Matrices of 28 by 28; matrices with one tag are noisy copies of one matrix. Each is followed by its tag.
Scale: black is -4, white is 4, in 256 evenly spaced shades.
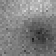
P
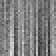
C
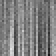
C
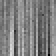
C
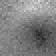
P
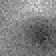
P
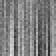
C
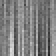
C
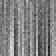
C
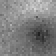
P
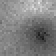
P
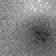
P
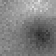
P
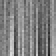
C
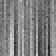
C
